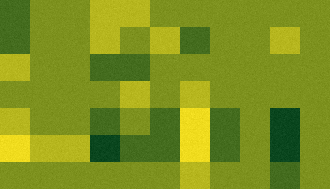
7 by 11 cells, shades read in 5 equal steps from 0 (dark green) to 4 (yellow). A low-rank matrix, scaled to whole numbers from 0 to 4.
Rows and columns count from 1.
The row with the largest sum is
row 4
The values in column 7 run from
1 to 4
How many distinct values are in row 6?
5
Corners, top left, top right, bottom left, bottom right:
1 2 2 2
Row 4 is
2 2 2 2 3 2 3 2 2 2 2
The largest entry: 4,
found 3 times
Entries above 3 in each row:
0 0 0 0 1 2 0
